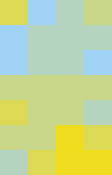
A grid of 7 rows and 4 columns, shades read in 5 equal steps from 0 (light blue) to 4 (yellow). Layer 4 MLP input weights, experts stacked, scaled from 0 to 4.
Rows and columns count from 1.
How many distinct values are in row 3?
2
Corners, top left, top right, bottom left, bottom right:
3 2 1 4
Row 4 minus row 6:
0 0 -2 -1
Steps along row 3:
up same down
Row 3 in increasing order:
0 0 1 1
